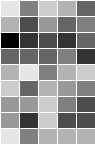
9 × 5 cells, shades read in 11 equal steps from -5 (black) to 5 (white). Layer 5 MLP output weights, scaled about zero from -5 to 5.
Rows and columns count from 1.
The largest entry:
4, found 3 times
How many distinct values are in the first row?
5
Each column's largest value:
4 4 3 2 3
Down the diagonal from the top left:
4 -2 -2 0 3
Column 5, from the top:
-1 0 -1 -3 3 0 -2 -2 2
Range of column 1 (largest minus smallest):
9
